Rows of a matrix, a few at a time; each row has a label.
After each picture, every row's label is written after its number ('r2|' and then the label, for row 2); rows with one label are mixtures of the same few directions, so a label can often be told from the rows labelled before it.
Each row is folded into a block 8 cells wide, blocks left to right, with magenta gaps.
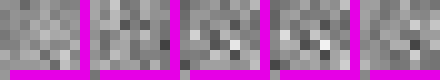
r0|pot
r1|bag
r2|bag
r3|bag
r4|bag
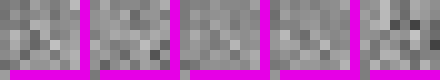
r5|bag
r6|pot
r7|bag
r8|bag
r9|bag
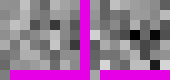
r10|bag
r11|pot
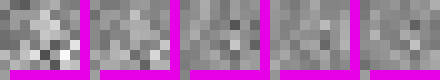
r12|pot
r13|pot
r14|bag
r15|bag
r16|bag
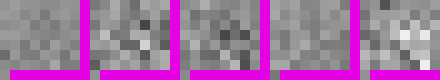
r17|pot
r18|bag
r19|pot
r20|bag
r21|pot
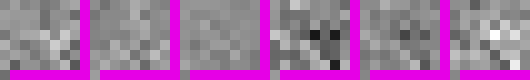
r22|pot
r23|pot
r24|bag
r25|pot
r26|pot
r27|pot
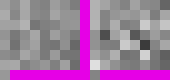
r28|bag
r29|bag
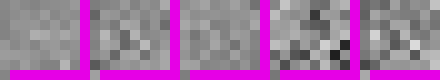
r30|pot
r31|bag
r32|bag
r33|pot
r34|bag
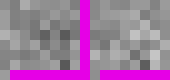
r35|pot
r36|pot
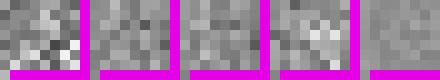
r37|pot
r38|bag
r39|bag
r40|pot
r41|bag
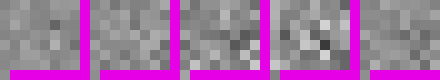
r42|bag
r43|pot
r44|pot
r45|bag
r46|pot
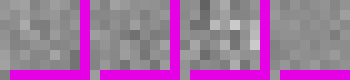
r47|bag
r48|pot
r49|bag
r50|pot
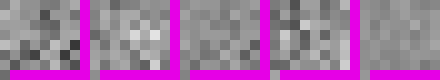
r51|pot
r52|pot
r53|pot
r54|bag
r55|bag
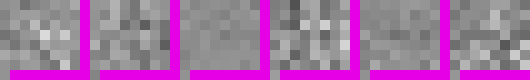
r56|pot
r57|bag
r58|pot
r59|bag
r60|pot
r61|pot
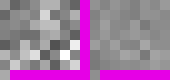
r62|pot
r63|bag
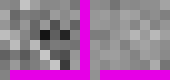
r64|pot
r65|pot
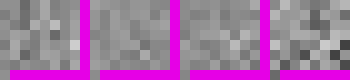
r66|bag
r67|bag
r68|pot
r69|pot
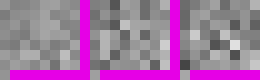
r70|pot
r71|bag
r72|bag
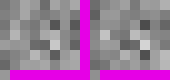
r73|bag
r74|bag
